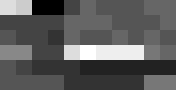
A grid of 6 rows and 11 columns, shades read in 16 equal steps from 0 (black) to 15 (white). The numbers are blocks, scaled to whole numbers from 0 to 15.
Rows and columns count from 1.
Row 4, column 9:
14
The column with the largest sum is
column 1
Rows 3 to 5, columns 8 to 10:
6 5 6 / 14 14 7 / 2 2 2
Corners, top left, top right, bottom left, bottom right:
13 6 5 7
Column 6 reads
6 6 5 15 2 3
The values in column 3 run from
0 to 5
